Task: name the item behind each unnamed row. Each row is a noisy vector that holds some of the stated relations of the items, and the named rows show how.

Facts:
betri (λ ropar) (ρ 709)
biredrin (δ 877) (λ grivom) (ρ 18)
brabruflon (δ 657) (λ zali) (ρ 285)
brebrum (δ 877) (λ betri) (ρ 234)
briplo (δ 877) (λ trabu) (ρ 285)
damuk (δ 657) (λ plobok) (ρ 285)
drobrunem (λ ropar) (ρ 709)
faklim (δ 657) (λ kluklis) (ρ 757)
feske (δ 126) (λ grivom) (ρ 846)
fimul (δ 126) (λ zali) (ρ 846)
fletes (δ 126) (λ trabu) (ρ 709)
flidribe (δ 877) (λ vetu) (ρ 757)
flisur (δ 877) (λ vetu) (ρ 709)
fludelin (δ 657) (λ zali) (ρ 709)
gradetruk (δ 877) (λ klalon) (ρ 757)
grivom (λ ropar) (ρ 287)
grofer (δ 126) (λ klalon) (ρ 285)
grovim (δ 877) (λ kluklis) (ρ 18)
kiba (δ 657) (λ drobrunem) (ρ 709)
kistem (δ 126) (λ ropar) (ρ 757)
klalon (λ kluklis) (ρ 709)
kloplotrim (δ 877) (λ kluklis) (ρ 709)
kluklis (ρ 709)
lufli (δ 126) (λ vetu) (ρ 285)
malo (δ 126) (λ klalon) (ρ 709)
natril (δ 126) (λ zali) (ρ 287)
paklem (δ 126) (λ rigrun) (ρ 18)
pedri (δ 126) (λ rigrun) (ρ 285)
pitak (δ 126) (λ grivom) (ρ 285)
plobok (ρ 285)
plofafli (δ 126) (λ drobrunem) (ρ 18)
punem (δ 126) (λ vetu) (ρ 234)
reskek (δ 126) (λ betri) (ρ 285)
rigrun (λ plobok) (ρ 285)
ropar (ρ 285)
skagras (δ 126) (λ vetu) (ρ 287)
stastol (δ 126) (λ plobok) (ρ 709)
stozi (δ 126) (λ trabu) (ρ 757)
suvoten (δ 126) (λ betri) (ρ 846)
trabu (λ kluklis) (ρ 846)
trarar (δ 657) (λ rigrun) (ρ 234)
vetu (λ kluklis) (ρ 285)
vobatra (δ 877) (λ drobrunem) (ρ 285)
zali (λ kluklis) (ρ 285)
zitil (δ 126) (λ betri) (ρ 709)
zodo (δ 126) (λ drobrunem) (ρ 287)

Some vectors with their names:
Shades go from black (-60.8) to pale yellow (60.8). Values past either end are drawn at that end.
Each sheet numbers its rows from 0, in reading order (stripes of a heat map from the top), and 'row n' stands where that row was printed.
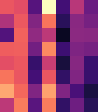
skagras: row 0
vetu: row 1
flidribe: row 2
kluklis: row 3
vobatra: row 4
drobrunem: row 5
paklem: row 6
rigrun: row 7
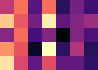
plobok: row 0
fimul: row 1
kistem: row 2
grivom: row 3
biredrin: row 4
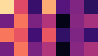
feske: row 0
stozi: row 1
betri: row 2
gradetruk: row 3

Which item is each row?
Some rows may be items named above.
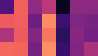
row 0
flidribe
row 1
kluklis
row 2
vetu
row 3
fludelin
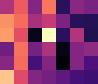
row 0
vetu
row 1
trarar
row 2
zodo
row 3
faklim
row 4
kistem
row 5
brebrum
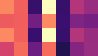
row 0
natril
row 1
kluklis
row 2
natril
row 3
zali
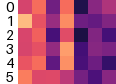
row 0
brabruflon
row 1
grovim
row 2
ropar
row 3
flisur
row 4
stastol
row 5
punem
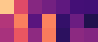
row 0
brebrum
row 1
pedri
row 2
lufli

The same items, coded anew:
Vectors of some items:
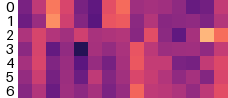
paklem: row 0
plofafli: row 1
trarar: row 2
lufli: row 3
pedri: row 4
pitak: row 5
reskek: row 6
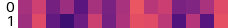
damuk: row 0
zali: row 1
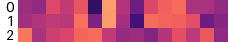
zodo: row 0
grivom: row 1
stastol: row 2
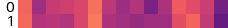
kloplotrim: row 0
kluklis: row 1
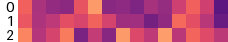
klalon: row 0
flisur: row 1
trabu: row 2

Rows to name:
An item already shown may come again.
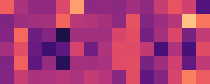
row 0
klalon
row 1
brebrum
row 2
vetu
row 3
zali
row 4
vetu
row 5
punem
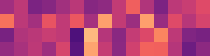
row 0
ropar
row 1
fimul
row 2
skagras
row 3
natril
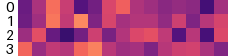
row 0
grovim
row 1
kistem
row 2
zali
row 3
fludelin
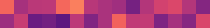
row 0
fludelin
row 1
brabruflon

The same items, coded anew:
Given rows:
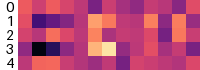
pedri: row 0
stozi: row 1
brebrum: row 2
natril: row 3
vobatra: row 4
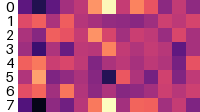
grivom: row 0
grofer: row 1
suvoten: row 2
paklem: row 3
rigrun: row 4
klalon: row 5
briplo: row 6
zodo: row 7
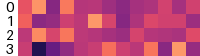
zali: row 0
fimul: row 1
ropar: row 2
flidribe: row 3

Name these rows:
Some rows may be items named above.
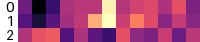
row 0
skagras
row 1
grivom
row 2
stastol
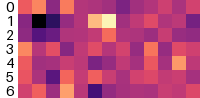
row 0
zali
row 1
natril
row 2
grovim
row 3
trarar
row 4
punem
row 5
trabu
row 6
vetu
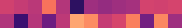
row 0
lufli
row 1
kistem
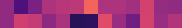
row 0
grovim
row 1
flisur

